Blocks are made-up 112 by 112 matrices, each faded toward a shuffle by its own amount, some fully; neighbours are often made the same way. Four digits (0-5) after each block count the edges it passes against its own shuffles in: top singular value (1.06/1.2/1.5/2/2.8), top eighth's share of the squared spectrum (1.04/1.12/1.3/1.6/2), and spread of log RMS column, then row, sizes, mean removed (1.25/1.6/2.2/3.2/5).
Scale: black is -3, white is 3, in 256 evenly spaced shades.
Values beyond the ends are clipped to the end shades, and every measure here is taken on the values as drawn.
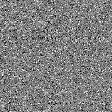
3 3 1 1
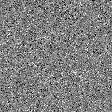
2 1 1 0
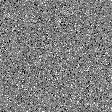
0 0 0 0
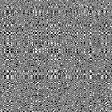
5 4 3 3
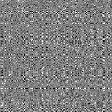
5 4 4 4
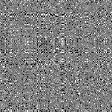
5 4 3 3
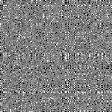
5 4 3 3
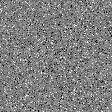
2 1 0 0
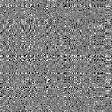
5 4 3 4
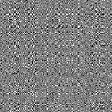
5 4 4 4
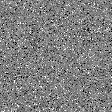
3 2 0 1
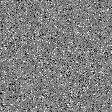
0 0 0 0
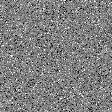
2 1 0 0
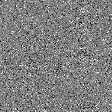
3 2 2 0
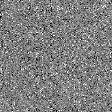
3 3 2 1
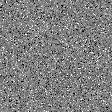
2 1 0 0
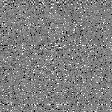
4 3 1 2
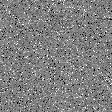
2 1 0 0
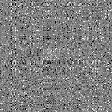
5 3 2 2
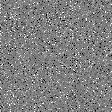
3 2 1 1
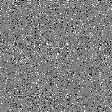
4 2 1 1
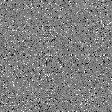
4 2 1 1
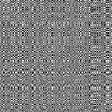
5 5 4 4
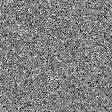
0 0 0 0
